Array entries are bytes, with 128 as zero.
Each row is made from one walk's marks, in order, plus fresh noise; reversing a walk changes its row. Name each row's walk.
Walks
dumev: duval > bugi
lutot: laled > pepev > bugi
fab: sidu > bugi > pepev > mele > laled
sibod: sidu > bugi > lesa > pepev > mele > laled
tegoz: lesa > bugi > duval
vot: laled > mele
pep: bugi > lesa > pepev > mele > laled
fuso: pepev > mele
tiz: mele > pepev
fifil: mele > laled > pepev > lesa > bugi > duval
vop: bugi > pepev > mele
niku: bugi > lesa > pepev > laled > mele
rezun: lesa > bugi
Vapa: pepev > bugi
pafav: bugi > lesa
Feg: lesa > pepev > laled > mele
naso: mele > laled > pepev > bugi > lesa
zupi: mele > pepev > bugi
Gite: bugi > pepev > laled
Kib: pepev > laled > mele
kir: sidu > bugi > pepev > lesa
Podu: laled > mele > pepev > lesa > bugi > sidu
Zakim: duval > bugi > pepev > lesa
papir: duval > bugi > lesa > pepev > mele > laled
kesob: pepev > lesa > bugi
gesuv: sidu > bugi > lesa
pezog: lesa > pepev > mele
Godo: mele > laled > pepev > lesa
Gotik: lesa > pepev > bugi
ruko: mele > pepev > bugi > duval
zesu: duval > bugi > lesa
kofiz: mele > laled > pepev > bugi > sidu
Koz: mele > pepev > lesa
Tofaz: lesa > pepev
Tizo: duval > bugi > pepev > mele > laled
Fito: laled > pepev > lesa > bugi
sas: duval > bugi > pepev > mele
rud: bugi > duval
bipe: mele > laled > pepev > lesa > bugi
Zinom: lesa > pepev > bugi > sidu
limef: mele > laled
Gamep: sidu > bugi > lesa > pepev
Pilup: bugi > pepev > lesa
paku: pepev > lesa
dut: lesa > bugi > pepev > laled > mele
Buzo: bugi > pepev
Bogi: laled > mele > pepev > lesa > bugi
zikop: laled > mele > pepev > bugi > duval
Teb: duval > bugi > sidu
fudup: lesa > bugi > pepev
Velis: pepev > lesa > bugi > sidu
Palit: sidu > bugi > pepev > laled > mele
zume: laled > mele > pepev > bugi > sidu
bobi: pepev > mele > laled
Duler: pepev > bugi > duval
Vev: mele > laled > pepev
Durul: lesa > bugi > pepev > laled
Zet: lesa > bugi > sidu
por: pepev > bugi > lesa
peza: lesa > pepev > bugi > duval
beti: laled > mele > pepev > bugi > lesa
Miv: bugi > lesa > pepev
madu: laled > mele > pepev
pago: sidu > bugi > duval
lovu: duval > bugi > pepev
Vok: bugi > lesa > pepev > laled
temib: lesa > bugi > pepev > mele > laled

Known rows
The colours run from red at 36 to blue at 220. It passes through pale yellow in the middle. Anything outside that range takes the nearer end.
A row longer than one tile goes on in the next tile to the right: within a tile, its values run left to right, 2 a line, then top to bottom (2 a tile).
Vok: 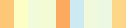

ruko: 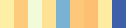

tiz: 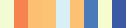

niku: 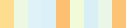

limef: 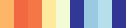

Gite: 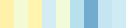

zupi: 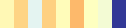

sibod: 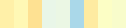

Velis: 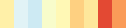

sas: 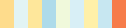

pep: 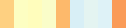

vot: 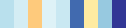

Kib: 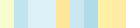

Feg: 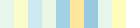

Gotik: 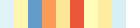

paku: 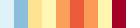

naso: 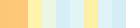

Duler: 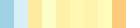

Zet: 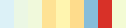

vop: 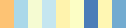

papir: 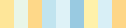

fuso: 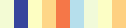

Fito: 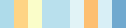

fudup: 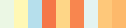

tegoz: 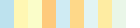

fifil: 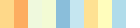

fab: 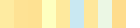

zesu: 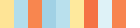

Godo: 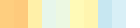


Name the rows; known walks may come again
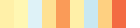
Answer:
Miv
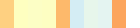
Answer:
pep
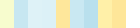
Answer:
Kib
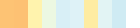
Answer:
naso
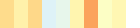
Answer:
kir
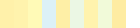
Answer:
Palit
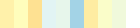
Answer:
sibod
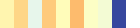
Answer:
zupi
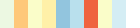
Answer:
zikop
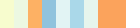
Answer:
Teb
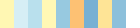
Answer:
pezog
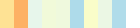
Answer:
bipe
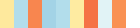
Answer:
zesu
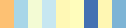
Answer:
vop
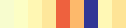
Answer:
Buzo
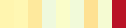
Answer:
lovu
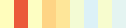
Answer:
Vev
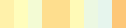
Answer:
temib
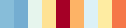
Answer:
Vapa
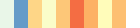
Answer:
por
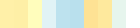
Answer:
Podu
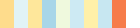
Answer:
sas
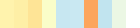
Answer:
beti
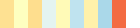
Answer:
Tizo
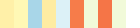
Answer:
Zinom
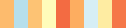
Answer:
pafav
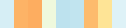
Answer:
pago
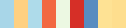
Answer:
Tofaz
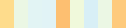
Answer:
niku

